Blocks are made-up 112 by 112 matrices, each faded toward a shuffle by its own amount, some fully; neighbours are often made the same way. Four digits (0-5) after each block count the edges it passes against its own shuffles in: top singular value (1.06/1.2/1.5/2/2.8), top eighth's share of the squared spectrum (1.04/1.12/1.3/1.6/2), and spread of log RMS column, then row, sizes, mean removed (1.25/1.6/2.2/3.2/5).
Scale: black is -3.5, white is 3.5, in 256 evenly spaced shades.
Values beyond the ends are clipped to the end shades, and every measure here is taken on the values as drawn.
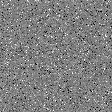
2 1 0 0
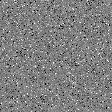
2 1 0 0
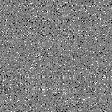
4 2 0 2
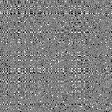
5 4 3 3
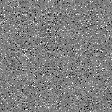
4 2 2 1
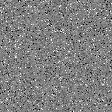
3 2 0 1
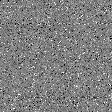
0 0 0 1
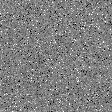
0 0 0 0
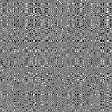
5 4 3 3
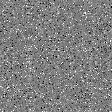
3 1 0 0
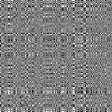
5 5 4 4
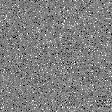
3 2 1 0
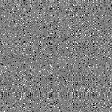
5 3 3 2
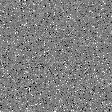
1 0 0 0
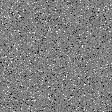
0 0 0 0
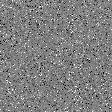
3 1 0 0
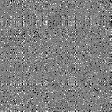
5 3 3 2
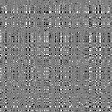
5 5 4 4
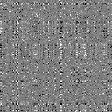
5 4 3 3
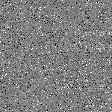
2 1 0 0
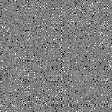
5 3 2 2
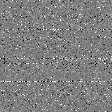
3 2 1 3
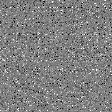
2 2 2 2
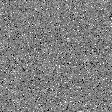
2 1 0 0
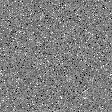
2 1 0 0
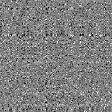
4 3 2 2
